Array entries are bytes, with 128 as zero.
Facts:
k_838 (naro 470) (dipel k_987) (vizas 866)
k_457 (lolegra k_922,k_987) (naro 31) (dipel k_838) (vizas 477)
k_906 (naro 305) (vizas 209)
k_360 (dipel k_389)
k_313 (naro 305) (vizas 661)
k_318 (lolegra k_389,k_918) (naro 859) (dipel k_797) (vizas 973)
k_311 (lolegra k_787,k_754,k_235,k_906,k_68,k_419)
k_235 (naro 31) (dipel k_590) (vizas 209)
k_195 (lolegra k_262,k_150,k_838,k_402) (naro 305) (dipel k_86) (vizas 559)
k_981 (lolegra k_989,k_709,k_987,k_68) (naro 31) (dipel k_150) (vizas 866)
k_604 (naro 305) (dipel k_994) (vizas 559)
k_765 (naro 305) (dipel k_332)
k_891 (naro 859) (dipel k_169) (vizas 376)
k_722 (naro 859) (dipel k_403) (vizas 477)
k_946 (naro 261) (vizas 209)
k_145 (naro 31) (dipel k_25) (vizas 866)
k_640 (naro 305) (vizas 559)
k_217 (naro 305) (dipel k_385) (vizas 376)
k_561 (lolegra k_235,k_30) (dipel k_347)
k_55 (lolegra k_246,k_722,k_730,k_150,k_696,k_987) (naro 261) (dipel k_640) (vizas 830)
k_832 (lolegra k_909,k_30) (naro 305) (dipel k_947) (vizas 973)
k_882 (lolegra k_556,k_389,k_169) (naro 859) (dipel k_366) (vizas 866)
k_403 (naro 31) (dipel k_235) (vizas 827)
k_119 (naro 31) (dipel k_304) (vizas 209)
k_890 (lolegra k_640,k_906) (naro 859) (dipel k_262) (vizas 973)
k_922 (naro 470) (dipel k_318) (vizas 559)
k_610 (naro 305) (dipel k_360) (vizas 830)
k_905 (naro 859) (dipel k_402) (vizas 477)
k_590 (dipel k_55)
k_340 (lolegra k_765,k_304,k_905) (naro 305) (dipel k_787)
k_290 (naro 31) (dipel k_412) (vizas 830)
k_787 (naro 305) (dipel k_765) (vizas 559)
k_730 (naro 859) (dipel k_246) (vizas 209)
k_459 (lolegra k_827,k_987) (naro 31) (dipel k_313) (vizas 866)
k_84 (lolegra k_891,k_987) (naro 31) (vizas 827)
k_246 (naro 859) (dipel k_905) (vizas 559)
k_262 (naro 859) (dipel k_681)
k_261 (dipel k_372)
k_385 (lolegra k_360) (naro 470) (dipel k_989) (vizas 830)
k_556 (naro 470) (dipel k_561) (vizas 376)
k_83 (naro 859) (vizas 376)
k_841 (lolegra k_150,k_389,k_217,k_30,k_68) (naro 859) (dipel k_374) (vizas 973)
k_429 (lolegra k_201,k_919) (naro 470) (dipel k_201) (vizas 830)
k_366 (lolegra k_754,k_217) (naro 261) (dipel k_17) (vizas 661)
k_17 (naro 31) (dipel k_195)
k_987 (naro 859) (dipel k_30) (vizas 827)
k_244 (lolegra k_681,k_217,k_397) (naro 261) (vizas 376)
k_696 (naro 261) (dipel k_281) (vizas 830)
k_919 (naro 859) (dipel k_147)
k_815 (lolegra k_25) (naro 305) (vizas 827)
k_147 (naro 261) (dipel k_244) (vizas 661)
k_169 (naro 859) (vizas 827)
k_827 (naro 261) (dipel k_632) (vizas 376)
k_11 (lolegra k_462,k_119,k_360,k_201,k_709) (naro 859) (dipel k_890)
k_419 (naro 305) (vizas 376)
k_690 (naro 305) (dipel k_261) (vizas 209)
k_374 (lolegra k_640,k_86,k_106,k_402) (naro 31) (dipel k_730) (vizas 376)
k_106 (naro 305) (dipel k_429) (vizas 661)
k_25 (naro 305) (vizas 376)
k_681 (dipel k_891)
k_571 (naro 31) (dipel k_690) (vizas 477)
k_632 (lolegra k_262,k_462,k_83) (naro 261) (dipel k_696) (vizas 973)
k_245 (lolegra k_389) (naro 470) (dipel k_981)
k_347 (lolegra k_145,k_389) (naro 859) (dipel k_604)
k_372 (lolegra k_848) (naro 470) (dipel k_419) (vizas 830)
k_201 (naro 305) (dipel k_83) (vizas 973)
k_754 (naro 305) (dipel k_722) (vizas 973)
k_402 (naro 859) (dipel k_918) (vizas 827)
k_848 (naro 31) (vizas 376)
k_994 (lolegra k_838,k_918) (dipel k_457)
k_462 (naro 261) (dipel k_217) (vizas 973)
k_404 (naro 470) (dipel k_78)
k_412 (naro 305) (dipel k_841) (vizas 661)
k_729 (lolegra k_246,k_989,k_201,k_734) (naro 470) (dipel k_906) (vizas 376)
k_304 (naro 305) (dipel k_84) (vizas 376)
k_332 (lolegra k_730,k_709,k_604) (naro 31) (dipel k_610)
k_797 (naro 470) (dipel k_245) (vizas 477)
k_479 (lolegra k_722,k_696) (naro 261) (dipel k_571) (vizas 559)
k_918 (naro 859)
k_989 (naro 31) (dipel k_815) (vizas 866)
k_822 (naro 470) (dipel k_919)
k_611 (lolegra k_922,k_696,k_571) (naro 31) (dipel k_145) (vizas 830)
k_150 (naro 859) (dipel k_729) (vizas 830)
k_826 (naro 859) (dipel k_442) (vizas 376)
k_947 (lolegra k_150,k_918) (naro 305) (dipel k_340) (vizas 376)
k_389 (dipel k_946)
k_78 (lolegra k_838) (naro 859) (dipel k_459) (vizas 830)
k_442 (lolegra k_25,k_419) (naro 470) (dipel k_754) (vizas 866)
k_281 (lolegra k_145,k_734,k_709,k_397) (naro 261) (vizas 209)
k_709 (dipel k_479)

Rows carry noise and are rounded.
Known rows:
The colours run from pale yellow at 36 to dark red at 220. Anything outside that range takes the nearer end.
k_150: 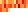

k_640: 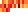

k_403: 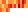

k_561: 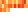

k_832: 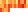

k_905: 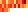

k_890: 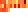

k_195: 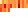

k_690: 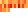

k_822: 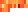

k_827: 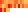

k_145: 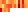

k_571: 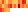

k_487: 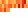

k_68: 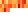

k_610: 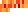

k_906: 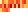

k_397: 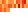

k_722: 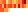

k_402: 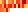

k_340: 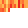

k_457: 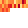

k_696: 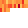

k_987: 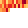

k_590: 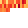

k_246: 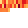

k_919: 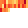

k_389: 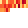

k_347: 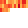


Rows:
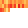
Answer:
k_304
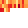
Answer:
k_374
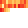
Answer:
k_826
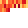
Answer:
k_838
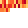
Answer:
k_918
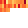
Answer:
k_318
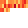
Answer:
k_891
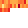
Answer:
k_922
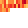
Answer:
k_169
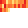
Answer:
k_11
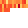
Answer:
k_994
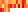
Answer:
k_848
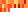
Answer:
k_442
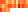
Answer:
k_709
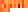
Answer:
k_479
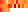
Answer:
k_244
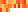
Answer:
k_429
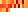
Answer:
k_55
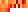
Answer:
k_372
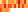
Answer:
k_201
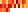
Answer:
k_946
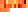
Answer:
k_841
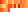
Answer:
k_556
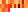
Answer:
k_981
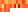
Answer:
k_385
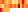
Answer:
k_611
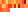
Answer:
k_797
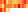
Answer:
k_882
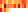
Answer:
k_78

